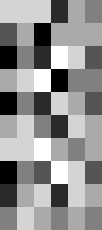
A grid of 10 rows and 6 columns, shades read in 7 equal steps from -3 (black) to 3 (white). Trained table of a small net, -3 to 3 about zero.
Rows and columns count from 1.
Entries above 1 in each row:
3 0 2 2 1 2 3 2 2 1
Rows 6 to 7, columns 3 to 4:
0 -2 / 3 1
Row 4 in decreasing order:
3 2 1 0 0 -3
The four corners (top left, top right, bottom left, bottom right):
2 0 0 0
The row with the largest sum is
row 7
